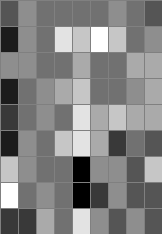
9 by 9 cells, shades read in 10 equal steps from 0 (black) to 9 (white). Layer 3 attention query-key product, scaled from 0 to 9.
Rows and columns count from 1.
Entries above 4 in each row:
2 6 5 5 6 4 5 3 4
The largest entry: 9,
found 2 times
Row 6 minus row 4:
0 1 -1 1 1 2 -2 -1 -3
